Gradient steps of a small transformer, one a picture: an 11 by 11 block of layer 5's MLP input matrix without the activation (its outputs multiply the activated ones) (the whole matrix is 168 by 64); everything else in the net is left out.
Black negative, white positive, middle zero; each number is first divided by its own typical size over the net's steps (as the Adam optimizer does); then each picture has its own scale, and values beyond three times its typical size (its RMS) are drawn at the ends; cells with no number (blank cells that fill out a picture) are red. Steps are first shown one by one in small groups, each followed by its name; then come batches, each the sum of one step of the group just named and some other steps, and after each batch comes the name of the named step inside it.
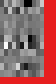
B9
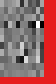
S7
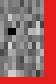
S7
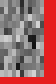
S7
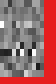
B9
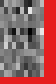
B9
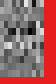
S7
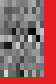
S7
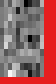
B9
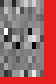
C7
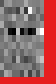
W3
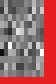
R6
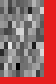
R6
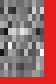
R6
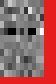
W3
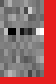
W3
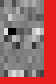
C7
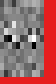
C7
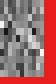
R6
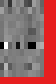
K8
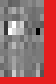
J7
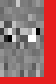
J7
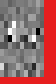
J7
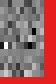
K8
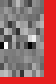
K8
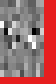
J7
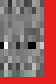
K8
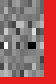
K8
